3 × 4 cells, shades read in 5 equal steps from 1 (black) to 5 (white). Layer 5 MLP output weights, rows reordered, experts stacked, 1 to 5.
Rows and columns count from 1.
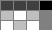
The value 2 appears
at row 1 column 1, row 1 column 2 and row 1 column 3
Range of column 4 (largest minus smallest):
2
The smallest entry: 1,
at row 1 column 4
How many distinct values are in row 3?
3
